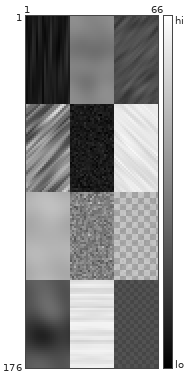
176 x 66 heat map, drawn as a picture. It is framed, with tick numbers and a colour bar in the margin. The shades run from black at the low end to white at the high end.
It is made of 4 by 3 panels. Panel 1,1: very low, streaked downward, faint in contrast. Panel 1,2: middling, smooth, faint in contrast. Panel 1,3: low, slanting up to the right, faint in contrast. Panel 2,1: middling, slanting up to the right, strong in contrast. Panel 2,2: very low, fine-grained, faint in contrast. Panel 2,3: very high, slanting down to the right, faint in contrast. Panel 3,1: high, smooth, faint in contrast. Panel 3,2: middling, fine-grained. Panel 3,3: high, checkered. Panel 4,1: low, smooth. Panel 4,2: very high, streaked across, faint in contrast. Panel 4,3: low, checkered, faint in contrast.
